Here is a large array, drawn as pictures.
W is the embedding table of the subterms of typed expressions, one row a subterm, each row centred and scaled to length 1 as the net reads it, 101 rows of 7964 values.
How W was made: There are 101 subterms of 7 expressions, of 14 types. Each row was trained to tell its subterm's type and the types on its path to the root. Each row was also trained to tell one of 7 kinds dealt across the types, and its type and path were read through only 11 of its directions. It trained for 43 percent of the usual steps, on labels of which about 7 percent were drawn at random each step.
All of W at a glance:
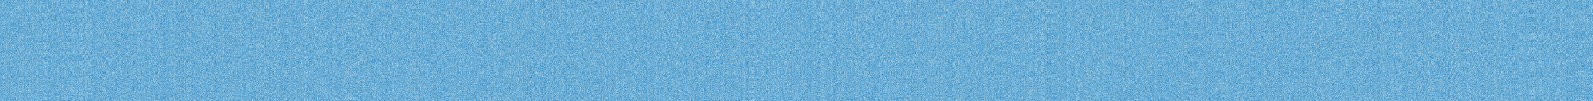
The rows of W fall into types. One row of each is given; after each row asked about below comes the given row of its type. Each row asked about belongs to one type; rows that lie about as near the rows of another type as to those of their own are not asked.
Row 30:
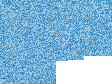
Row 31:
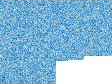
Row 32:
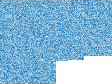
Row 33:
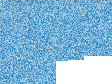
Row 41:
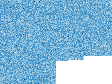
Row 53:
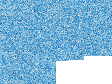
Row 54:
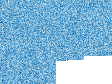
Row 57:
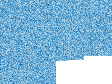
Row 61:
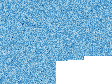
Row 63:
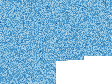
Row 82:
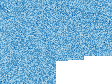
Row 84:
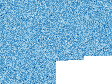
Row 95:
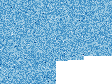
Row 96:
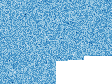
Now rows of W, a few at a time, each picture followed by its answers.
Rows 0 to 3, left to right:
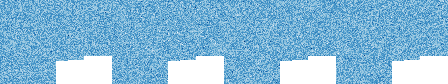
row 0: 30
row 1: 84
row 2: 61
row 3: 57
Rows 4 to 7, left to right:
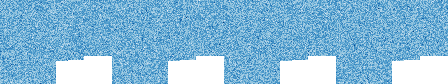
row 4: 53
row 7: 61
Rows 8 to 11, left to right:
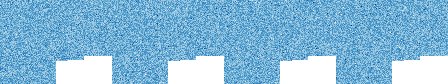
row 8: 96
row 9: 54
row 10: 84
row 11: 84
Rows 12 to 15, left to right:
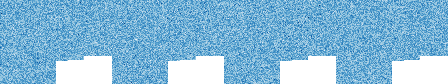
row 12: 95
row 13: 95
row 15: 53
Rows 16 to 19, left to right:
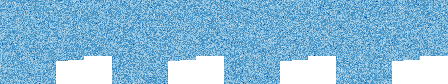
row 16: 53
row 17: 57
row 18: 57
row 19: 32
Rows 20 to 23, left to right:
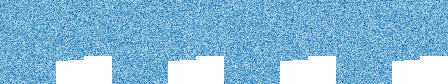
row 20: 84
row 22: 31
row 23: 30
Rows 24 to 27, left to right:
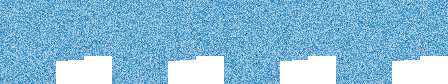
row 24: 33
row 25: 61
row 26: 32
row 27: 82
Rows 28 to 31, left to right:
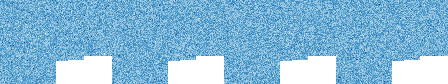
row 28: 57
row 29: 57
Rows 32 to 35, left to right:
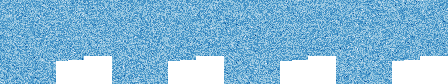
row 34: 53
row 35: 82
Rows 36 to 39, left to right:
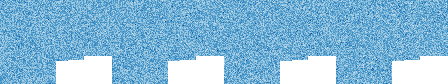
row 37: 96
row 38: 33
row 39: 61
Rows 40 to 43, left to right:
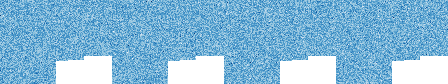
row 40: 84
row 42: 61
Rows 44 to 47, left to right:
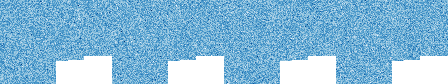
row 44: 32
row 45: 54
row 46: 84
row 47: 54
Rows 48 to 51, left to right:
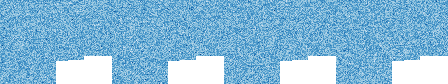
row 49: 96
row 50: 57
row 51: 53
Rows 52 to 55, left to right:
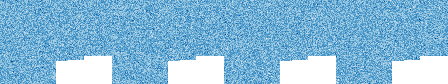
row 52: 63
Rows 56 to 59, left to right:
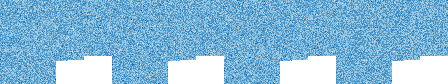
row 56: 96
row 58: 84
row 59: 31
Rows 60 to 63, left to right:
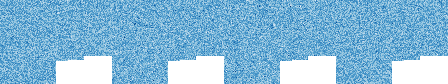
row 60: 32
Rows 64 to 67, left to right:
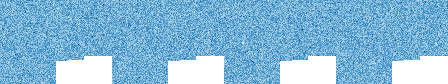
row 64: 82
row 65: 54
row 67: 61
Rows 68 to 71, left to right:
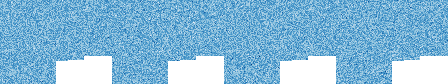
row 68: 96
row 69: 33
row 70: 96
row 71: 30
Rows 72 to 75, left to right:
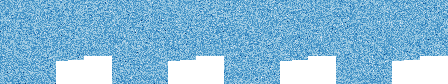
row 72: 30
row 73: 30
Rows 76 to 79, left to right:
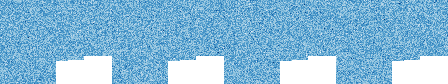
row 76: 32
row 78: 96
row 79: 53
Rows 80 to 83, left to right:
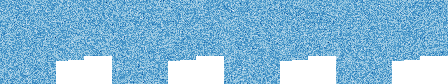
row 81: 82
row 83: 54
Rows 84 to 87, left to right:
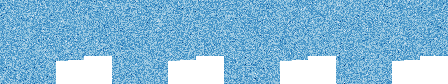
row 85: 61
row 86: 32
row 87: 82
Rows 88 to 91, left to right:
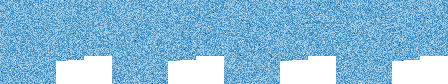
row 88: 54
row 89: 82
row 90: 82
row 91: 96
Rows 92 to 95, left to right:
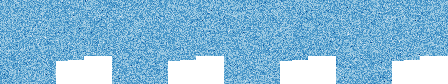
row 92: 61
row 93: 33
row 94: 53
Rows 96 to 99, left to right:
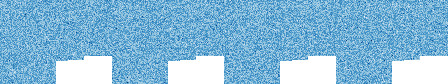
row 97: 53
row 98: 30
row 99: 30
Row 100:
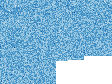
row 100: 57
